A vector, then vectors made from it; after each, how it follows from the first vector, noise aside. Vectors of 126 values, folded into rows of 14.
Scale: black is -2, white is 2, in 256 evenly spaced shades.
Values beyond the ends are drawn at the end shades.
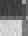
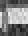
wrapped around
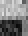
negated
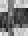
wrapped around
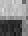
negated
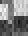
wrapped around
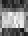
wrapped around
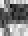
wrapped around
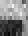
negated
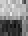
negated
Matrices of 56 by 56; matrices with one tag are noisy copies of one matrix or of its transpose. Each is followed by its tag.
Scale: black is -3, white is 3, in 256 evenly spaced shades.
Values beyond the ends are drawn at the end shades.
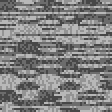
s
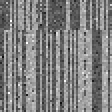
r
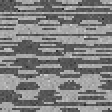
s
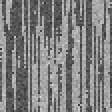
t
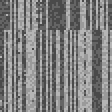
r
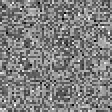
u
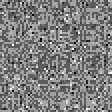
u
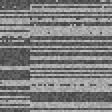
r
